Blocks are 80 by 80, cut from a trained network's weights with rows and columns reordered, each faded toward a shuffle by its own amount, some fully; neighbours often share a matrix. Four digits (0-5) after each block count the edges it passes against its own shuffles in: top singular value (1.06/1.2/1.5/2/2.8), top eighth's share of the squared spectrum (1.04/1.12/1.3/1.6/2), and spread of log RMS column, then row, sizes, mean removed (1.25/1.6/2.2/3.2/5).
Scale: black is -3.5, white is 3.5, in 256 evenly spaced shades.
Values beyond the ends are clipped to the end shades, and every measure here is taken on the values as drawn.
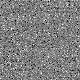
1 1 1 0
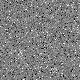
0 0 0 0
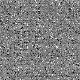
2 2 2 0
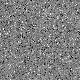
0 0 0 0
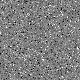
0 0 0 0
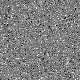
0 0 0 0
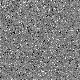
0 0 0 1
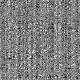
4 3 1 3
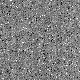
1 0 0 0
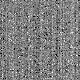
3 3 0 2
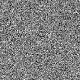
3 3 2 1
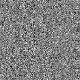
3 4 2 2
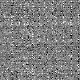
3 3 3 0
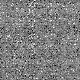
2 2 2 0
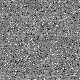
1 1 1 0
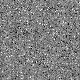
0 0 0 0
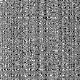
4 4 1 3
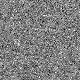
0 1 0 0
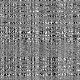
4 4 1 4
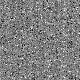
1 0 0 0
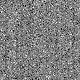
1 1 0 0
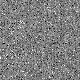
1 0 0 1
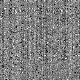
3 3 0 2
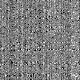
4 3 0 3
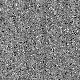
1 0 0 0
